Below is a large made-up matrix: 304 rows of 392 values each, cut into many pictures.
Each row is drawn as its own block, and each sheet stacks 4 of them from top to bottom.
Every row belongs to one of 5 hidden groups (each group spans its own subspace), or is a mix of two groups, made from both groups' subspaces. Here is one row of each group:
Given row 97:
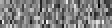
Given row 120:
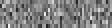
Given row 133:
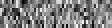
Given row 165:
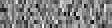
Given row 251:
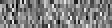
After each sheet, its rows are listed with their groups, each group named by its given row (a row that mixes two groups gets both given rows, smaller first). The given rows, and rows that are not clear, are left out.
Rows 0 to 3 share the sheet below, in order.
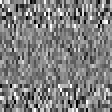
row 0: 120
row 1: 251
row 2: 251
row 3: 165
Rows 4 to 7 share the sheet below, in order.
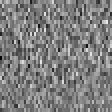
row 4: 120
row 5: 133
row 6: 97 and 120
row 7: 120
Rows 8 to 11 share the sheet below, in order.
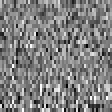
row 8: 97
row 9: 133 and 165
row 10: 251
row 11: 97
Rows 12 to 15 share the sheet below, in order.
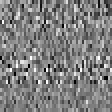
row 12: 97
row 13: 120
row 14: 120
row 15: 165
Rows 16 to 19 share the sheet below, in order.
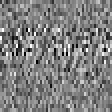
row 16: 120
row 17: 97 and 133
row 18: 165
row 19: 251
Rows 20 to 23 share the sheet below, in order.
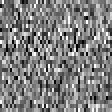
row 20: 133
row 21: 165
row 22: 120
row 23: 97
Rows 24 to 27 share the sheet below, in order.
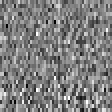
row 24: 97 and 251
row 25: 165
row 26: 97
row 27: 165
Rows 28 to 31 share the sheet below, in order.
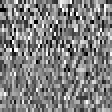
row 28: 165
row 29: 251
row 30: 165
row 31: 165
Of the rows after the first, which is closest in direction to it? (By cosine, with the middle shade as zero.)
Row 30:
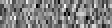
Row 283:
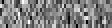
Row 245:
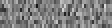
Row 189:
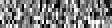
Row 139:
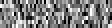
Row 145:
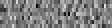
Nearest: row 145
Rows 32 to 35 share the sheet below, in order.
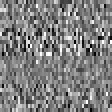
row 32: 165
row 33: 120
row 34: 165
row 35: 133
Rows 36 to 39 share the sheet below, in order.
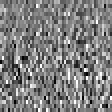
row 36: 165
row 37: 165
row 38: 133
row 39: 120
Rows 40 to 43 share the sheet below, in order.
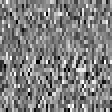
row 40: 120
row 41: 133
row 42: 165
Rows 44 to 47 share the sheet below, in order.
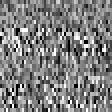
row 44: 120
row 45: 133
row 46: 97
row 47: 251
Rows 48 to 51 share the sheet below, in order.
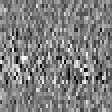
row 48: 165
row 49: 251
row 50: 133
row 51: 165
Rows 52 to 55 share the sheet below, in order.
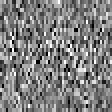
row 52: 97 and 133
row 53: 251
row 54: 165
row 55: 133
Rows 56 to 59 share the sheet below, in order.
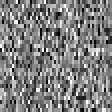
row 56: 120
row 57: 97
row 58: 251
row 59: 165
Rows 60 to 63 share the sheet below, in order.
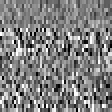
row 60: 97
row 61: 133
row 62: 97
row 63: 97 and 133
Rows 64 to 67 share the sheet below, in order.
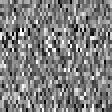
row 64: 165
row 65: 251
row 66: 165
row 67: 133
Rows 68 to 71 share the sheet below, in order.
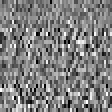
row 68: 251
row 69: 165
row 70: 97 and 165
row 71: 133
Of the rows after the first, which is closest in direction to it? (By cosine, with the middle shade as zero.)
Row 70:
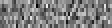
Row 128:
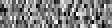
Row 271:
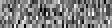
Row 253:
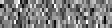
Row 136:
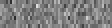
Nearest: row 128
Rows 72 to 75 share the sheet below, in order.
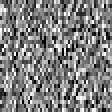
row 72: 165
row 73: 97
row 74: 165
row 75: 165
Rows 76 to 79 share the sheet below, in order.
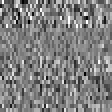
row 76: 133
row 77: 120
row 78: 97
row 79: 97
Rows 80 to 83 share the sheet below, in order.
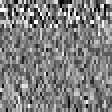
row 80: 165
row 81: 97
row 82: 133
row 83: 133
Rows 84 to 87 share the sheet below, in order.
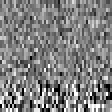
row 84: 97
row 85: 165
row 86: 120
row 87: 97
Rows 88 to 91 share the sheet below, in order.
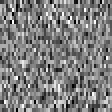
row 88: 251
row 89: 120
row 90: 120
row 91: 97
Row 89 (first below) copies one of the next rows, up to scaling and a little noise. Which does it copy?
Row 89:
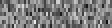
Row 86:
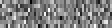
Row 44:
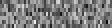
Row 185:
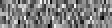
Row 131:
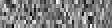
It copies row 44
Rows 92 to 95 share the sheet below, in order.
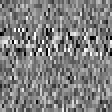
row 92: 120
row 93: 133 and 251
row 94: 251
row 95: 97
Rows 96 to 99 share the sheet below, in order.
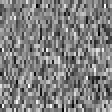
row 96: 165
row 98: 97
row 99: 97
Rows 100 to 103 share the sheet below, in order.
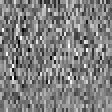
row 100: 97 and 120
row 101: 133
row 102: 251
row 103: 133
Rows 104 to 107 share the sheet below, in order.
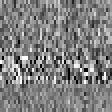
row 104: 97
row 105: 97
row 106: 133
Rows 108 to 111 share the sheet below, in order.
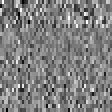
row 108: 133
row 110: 133 and 251
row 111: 251
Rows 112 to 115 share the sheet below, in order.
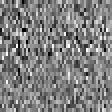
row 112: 133
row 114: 133
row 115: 97 and 120
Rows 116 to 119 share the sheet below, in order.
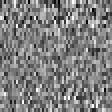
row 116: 97
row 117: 97
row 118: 97
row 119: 165
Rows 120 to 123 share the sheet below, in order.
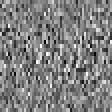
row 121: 120
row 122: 165
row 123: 251
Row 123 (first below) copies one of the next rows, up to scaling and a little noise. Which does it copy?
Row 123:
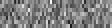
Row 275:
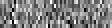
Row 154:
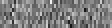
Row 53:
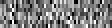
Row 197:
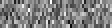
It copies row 197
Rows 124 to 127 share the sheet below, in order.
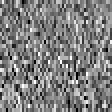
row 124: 133
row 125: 120
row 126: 165
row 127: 133
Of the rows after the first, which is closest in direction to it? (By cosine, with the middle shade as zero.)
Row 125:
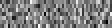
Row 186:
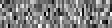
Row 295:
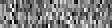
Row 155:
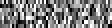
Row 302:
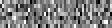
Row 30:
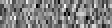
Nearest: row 186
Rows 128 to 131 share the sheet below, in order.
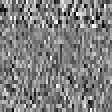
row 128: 165
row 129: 120
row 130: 251
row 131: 120
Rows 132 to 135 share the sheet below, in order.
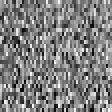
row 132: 97 and 133
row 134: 97 and 133
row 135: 97 and 133
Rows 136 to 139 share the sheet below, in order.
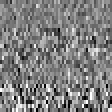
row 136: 165
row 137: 97
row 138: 133
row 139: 133
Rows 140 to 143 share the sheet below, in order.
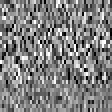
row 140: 120
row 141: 120 and 165
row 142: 133
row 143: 120
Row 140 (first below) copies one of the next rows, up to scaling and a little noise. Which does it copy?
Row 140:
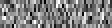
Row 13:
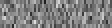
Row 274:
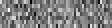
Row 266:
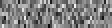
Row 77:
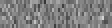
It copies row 13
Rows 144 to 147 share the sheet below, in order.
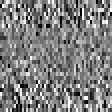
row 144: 120
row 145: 165
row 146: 120
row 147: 133
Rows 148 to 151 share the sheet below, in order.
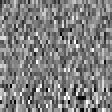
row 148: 97
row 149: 165
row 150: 165
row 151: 165
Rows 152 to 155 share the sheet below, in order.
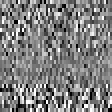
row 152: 120
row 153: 251
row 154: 251
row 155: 133
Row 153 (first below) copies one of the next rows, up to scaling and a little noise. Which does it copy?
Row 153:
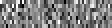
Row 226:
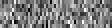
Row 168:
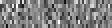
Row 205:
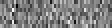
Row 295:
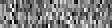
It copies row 168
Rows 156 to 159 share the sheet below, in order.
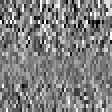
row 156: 97
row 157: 120 and 251
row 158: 133
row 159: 133
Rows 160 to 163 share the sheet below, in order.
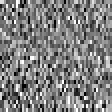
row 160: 133 and 251
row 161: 120
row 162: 97 and 120
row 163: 133
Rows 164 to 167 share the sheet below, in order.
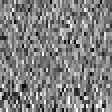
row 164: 251
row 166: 120
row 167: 133
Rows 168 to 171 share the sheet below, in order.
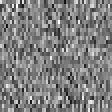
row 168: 251
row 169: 97
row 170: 251
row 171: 120
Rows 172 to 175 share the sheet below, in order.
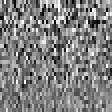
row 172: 97
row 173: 97
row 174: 97 and 133
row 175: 133
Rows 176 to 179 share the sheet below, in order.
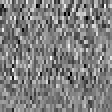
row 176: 165
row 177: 133
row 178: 251
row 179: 120
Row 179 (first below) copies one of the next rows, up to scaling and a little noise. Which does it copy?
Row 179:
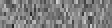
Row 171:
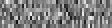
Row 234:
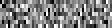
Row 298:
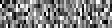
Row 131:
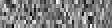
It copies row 131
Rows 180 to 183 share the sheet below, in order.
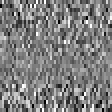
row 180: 133
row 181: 165
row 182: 251
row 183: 133
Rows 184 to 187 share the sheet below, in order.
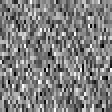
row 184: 120
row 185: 120
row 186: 120
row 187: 133
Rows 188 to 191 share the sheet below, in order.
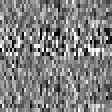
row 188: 97
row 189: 97
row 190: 251
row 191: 97
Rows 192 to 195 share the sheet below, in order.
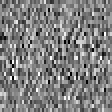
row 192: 120
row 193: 165
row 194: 251
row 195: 165
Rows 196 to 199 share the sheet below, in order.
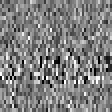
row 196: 120
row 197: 251
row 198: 97
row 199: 251
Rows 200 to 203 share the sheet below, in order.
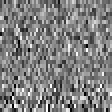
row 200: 97
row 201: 133
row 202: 120
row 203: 251
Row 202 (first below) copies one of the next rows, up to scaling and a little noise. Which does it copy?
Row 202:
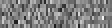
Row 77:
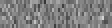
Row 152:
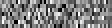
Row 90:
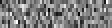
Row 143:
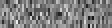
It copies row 152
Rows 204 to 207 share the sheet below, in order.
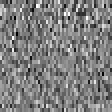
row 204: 165
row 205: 251
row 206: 120
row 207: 97
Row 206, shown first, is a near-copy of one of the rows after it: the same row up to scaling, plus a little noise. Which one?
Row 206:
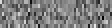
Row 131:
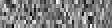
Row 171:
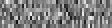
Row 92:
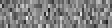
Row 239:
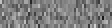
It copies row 239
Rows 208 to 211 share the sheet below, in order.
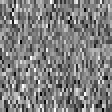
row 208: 251
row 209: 97 and 251
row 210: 120
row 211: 133
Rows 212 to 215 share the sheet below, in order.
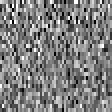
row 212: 251
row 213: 120
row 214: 133
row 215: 97 and 120
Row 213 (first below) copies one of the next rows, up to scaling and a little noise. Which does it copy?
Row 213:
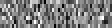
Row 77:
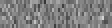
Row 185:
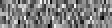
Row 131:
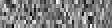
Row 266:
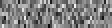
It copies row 77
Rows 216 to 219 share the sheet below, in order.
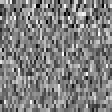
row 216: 165
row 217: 97
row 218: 133
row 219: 97
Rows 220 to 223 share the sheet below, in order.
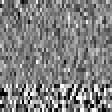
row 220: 133
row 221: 97
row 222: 165
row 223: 165
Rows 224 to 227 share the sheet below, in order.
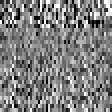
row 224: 97
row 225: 165
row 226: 251
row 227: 251
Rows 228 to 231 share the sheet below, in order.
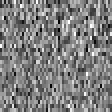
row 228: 97 and 133
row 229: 97 and 165
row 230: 165
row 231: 251
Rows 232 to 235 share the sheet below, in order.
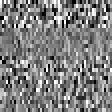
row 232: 97
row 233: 133
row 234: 120
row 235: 165
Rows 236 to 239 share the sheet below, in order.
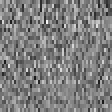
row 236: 97
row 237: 97
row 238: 120
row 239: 120
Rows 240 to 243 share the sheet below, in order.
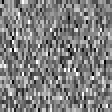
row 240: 133
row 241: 251
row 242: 165
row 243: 120
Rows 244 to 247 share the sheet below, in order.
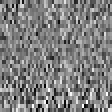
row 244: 251
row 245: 165
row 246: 120
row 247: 133
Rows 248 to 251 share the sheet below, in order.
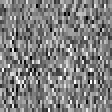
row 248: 165
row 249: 251
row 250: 120
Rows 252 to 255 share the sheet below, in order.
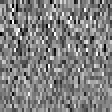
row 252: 251
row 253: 133 and 251
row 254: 120
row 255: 251
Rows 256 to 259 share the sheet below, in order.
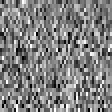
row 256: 133
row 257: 133 and 165
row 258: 133
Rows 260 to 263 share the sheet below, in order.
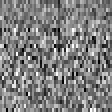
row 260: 97
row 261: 97
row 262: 97
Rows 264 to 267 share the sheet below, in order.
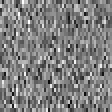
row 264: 133
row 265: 97 and 251
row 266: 120
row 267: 251
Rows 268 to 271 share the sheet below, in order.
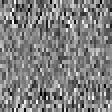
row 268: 251
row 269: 97
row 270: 120 and 165
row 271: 97 and 120
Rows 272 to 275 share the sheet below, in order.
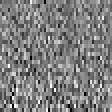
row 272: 120
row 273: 120
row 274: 120
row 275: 251
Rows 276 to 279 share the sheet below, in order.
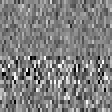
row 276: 251
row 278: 120
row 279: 165
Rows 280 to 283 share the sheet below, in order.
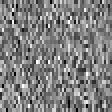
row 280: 251
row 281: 133
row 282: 165
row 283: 133
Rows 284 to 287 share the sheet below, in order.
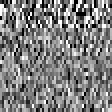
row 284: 165
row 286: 133
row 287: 133
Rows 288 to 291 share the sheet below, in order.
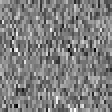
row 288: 97
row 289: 251
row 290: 97
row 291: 120 and 251
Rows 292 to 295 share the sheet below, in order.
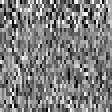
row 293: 251
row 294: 133
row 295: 251
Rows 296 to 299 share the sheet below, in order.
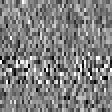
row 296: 133
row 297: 97 and 120
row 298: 120
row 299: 165
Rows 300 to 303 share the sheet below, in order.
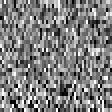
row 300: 97
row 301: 97
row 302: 120
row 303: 120 and 165
